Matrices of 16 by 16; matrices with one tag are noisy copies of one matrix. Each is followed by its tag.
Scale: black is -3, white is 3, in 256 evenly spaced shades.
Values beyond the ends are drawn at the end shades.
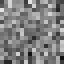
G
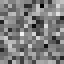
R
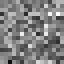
R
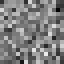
G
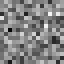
R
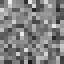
G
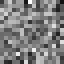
G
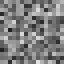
R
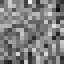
G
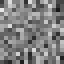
G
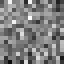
G
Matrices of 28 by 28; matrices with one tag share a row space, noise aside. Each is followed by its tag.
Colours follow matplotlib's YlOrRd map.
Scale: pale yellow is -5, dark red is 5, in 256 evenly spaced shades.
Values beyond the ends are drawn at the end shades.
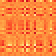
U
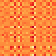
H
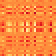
U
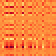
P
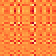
H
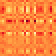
U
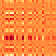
P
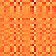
H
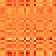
U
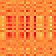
U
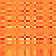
U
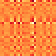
H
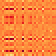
P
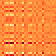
P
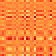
U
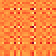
H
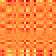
U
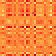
U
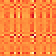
H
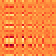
P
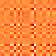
H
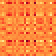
U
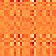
H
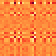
H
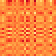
U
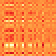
P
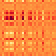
P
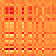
P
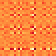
H
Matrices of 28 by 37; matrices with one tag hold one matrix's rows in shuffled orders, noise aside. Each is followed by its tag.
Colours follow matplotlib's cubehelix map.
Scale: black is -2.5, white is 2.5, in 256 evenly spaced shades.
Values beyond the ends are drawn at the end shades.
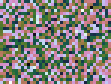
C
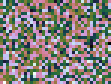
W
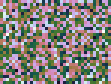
W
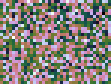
W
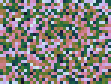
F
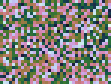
W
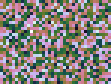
F
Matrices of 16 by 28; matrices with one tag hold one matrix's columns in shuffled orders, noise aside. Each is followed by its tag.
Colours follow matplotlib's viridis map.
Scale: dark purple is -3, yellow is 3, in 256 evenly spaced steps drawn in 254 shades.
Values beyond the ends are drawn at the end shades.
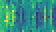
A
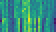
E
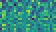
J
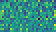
J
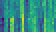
E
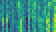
E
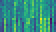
E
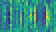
A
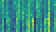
E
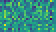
J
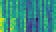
E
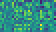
J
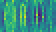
A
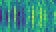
A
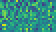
J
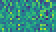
J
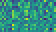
J
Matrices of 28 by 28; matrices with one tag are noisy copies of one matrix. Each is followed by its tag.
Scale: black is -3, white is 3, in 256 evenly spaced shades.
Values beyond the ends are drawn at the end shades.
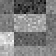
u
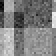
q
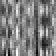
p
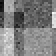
q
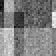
q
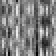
p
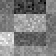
u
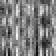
p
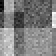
q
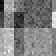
q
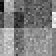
q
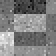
u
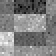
u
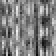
p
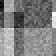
q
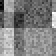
q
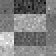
u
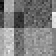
q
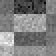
u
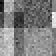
q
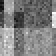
q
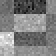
u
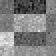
u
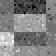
u
